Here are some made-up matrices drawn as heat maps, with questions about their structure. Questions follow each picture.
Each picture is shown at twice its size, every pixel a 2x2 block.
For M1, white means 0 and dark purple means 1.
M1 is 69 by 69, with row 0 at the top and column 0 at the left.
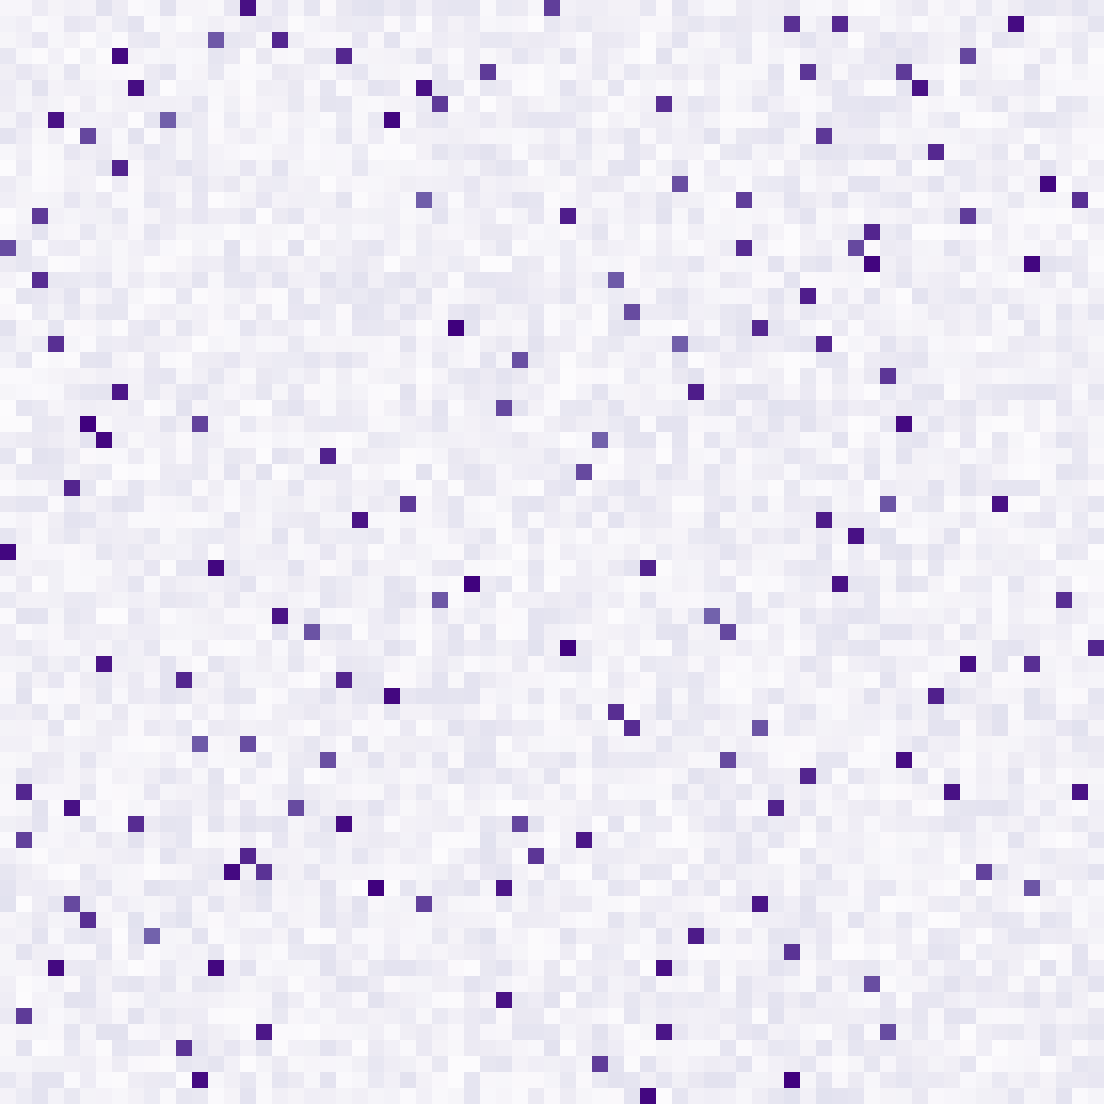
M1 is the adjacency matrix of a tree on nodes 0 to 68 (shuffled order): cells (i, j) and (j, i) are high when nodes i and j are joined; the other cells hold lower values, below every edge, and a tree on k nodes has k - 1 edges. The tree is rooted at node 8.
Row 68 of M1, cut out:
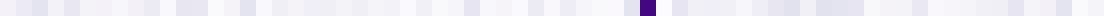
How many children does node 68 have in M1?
0
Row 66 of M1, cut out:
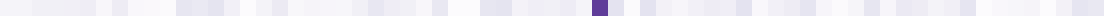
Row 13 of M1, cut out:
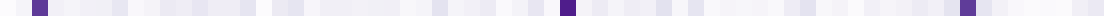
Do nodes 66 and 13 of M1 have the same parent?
no
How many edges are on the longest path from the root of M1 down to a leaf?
9
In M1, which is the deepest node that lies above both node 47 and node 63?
26
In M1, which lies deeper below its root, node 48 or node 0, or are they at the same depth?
the same depth
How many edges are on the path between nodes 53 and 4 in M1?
6
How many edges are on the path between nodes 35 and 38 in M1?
4
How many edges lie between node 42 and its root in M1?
3
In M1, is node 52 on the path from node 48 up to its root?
no
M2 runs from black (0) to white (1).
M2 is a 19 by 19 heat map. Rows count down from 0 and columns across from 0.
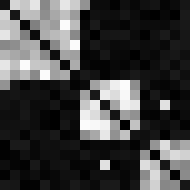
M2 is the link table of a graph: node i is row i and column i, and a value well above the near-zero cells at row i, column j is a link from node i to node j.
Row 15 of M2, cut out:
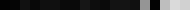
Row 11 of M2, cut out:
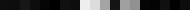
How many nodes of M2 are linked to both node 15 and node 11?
0
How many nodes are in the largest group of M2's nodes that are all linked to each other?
8
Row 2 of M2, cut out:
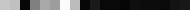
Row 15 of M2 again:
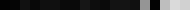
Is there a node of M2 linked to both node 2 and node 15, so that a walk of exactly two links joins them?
no
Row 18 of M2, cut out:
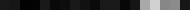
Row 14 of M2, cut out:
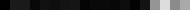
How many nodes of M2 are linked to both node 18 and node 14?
3
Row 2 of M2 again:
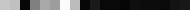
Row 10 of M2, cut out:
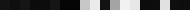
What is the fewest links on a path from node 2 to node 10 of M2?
3
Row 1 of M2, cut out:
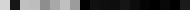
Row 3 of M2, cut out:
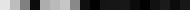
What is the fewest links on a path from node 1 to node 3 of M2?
1
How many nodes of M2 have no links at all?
0
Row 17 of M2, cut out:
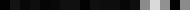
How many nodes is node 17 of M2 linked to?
4
